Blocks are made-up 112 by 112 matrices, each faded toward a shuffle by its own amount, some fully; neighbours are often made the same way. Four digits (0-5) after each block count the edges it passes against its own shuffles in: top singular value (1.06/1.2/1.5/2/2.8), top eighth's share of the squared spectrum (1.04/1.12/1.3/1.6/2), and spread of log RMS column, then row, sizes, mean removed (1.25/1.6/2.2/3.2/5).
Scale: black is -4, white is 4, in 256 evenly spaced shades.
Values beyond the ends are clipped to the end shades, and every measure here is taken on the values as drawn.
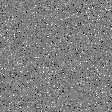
2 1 0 0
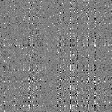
5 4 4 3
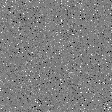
2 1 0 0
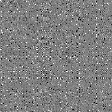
4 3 3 2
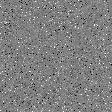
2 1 0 0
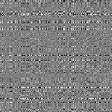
5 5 3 4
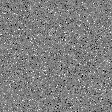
0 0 0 0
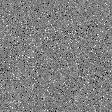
2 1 0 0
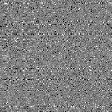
4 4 2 3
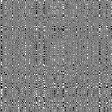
5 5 4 3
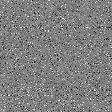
1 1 0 1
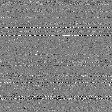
3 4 0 4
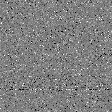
2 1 0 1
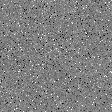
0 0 0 0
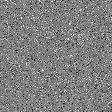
1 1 0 1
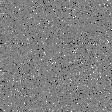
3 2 0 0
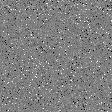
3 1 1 0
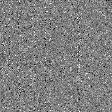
1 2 3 0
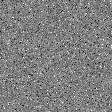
0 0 0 0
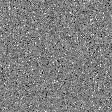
0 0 0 0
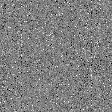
1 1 2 0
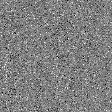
0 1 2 0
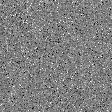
0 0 0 0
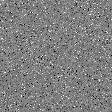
0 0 0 0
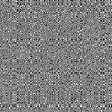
5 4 3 3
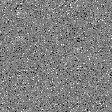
3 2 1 0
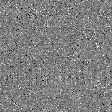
3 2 0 0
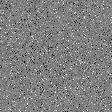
2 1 0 0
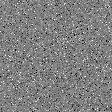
2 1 0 0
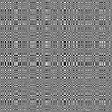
5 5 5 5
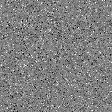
3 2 0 0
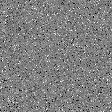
3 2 0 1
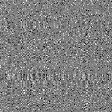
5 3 2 2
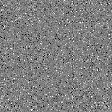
4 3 1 2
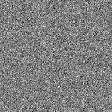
4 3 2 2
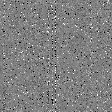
2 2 2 1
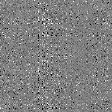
2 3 3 2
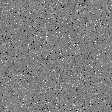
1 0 0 0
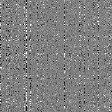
3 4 4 3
